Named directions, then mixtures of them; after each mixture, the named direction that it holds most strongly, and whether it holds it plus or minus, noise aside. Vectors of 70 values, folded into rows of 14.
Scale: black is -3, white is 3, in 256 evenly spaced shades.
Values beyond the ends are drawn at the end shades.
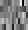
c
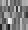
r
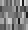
c, plus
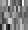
r, plus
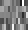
c, minus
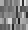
c, plus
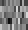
r, minus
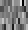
c, plus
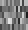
r, plus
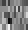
r, minus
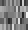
c, minus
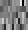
c, plus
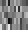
r, minus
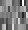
c, minus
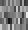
r, minus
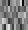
c, plus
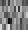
r, minus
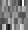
c, minus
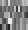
r, plus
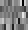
c, plus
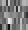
r, plus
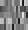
c, plus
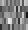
r, plus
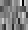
c, plus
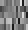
c, plus
